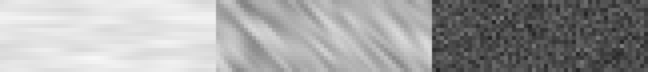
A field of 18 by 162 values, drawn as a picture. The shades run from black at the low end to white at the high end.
It is made of 1 by 3 panels. Panel 1,1: very high, streaked across, faint in contrast. Panel 1,2: high, slanting down to the right. Panel 1,3: low, fine-grained.
